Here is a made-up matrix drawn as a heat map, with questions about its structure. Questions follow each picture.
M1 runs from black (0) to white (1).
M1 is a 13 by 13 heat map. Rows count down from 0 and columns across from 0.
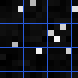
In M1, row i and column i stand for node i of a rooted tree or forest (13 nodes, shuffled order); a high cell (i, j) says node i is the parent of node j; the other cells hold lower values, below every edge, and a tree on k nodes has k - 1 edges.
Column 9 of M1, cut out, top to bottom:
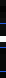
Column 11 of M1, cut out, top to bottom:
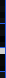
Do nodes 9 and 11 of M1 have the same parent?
no
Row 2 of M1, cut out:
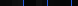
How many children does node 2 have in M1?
0
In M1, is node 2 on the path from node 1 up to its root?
no
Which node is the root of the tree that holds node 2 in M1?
7
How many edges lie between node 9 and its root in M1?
4
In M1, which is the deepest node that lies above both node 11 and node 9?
8
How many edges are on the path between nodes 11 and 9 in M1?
3
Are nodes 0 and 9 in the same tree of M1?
yes
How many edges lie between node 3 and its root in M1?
1
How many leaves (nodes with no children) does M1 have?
6
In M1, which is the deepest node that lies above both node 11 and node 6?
8
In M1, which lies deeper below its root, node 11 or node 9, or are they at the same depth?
node 9
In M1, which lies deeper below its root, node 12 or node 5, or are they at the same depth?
the same depth
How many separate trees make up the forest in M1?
4
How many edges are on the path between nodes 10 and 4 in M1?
1
